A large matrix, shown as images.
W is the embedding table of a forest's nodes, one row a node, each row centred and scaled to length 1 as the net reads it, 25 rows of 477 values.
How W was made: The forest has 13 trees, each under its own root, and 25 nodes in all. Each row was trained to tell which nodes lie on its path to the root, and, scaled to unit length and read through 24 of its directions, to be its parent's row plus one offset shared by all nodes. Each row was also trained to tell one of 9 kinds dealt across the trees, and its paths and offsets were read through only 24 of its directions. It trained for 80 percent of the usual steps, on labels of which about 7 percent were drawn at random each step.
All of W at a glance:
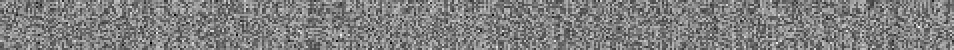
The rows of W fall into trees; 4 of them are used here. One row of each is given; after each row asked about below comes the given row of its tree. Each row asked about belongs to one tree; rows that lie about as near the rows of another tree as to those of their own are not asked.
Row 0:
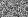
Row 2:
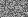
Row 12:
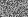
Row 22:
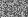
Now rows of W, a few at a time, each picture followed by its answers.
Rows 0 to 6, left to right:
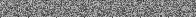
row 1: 0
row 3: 0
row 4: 2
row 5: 2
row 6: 2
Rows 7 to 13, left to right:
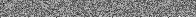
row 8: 12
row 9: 0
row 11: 2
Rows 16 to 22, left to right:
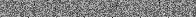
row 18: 12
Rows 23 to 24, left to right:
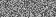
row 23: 22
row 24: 12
